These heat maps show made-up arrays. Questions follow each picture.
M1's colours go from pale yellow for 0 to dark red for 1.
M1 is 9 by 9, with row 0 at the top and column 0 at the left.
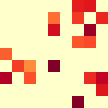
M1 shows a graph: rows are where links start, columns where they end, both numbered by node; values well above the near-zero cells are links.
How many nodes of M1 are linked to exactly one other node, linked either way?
0
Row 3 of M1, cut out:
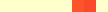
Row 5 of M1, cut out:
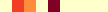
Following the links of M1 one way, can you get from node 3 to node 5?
no
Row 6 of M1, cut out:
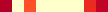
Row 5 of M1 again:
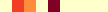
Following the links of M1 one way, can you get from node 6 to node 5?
no
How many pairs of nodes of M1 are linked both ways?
2
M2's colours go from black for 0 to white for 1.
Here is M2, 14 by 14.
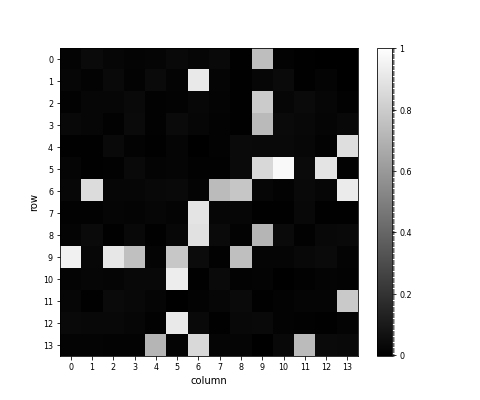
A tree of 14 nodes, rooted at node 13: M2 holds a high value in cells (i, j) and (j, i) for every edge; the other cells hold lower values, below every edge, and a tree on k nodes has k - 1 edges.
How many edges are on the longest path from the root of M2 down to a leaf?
5
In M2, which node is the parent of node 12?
5
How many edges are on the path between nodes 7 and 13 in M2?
2
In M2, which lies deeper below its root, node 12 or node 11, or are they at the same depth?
node 12
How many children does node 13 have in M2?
3
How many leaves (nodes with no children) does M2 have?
9
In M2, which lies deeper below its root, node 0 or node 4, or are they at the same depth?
node 0
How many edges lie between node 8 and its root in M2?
2
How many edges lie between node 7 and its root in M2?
2
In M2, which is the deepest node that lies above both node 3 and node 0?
9
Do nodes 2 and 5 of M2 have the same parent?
yes
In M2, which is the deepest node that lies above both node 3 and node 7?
6
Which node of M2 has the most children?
9
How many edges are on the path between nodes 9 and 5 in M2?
1
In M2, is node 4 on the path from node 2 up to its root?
no
